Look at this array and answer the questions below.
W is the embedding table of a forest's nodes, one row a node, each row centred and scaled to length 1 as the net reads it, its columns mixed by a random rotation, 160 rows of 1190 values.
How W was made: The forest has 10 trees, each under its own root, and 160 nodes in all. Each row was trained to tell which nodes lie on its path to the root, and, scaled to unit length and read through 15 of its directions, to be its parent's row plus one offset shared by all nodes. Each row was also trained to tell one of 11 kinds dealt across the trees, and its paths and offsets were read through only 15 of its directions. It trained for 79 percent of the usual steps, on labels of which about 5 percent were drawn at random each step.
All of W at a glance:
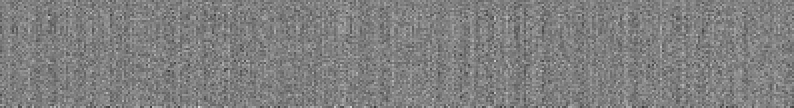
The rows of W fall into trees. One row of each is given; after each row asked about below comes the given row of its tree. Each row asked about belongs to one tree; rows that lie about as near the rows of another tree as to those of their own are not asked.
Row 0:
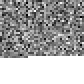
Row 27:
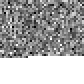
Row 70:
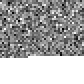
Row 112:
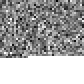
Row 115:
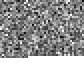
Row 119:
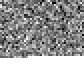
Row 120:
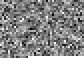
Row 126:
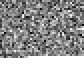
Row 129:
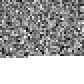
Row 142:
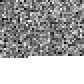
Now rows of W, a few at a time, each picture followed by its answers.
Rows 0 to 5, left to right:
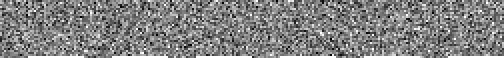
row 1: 115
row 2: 142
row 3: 129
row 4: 27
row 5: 120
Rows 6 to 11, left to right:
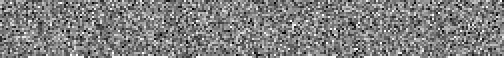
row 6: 119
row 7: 27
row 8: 142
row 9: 115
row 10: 0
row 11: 115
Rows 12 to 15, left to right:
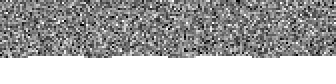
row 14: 70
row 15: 129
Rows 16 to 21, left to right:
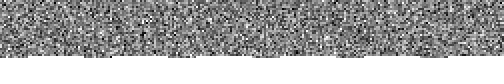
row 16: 142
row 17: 120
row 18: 70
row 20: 27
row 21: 120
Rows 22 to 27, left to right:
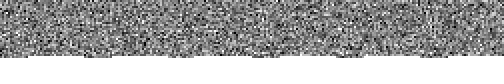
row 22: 120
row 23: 115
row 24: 126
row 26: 112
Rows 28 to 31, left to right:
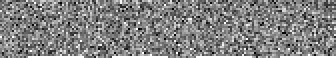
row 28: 115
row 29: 115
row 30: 70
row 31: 120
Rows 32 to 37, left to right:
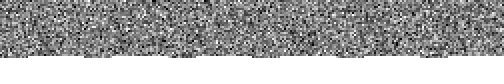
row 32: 115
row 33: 70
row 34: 112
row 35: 142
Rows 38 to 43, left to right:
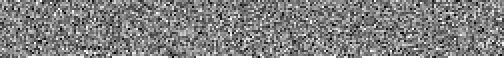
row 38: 0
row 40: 120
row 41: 126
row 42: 126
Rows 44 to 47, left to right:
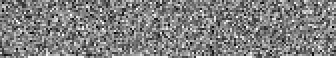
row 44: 27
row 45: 27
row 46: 115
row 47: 27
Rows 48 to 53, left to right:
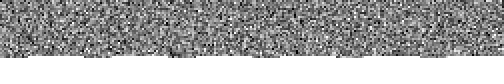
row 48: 115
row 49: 126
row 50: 120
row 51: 126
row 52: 129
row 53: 112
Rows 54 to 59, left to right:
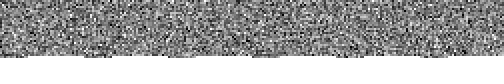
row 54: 126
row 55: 0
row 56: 129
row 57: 27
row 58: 129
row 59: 126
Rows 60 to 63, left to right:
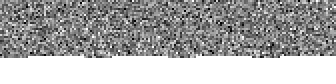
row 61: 126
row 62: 0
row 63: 142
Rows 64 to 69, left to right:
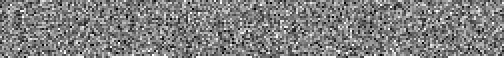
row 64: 126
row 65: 126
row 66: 142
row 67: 142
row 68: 27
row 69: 70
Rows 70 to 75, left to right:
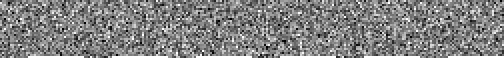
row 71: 142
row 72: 126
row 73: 112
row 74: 142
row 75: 70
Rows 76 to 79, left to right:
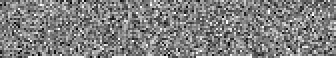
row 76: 142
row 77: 126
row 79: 70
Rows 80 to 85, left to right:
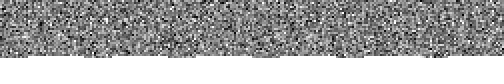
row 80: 119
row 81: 70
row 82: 0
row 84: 115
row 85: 126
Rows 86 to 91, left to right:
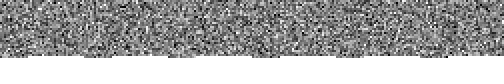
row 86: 142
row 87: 115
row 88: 0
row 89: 142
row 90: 115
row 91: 120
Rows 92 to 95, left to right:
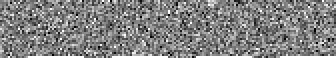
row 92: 115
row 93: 0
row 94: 70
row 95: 119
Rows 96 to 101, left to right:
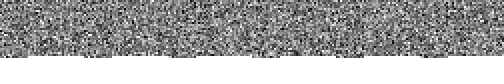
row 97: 126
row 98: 115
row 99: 129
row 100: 142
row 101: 126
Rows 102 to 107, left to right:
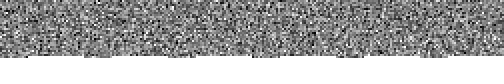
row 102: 120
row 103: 120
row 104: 126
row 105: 142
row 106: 112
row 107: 0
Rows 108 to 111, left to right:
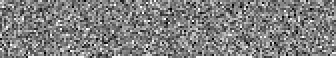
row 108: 27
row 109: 112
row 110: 27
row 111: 115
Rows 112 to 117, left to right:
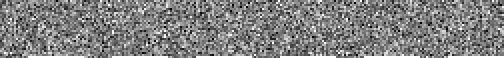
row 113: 142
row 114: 27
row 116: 0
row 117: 142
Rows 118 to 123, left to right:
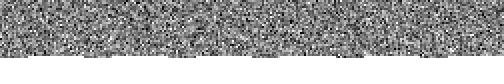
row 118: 27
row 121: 112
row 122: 112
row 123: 112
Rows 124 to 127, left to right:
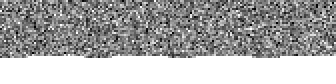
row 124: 27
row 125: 119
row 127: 27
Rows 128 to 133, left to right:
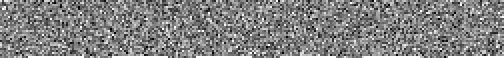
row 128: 120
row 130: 27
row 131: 0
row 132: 27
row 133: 120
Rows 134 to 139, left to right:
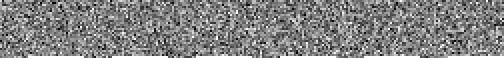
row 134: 0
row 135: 129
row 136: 142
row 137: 120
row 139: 112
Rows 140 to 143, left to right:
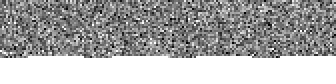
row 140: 112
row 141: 126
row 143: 0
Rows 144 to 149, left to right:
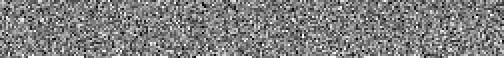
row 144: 70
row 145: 0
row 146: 120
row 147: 27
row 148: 126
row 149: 112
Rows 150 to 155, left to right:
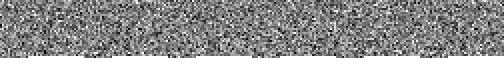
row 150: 115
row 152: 126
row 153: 129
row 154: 112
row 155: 115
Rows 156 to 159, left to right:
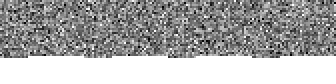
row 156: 115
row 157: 115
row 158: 112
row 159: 142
